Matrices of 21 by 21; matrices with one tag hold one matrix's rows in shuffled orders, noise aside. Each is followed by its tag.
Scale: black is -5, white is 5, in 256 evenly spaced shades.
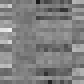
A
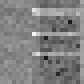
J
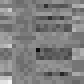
A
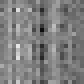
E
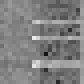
J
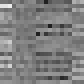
A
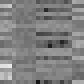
A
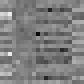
A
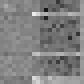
J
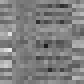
A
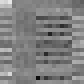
A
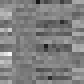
A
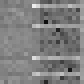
J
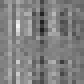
E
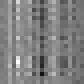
E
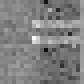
J
